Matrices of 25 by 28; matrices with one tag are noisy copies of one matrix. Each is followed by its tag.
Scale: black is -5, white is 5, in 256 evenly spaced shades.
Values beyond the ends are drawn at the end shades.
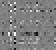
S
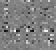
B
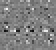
B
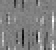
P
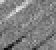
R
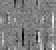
P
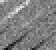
R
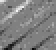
R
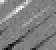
R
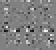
B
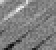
R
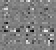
B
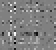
S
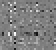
S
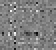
S
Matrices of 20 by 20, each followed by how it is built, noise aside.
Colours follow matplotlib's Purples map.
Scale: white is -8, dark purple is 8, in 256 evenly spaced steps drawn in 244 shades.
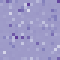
sparse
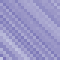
Toeplitz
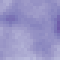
smooth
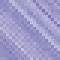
Toeplitz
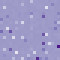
sparse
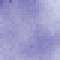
smooth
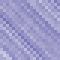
Toeplitz
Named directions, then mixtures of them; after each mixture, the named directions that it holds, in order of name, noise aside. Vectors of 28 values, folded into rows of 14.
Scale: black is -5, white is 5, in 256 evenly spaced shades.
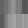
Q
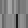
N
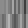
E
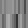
E, N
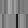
N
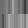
E, Q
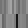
N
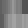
Q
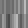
E, N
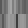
N, Q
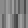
E, N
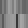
N, Q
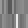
N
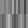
E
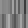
E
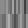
E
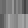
E, Q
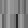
E, N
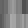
Q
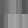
Q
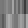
E, Q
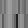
E, N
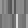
E, N
